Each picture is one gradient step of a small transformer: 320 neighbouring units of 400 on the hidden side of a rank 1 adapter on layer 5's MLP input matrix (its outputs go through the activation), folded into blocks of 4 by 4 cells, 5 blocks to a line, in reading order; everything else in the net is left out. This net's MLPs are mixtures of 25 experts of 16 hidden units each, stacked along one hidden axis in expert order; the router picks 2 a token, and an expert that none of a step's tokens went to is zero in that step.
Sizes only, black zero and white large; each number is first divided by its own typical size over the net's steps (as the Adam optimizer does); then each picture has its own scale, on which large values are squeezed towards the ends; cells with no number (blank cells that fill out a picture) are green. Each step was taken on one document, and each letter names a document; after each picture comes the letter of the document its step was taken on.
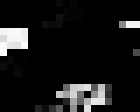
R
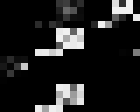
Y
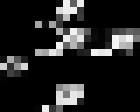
Y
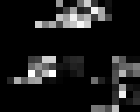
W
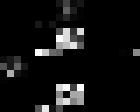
Y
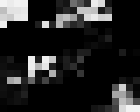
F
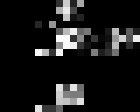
Y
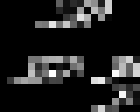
W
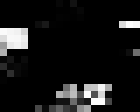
R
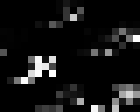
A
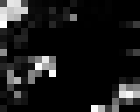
A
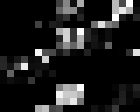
Y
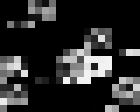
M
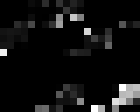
A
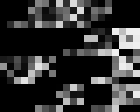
F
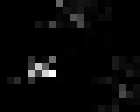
W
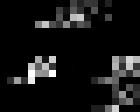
W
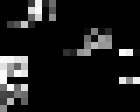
M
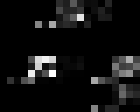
W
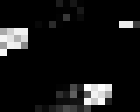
R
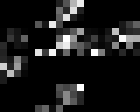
Y
